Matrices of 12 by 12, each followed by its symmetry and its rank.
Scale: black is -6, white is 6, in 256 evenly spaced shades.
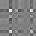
symmetric, rank one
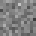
neither, full rank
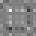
symmetric, rank two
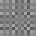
symmetric, rank one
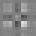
symmetric, rank one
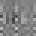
neither, rank two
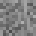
neither, full rank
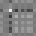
symmetric, rank one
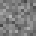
neither, full rank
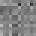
neither, rank two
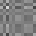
symmetric, rank one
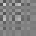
symmetric, rank one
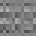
neither, rank two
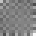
symmetric, rank two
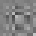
symmetric, rank two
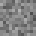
neither, full rank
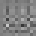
neither, rank two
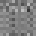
neither, rank two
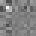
symmetric, rank two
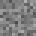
neither, full rank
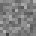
neither, full rank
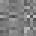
neither, rank two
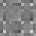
symmetric, rank two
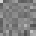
symmetric, rank two
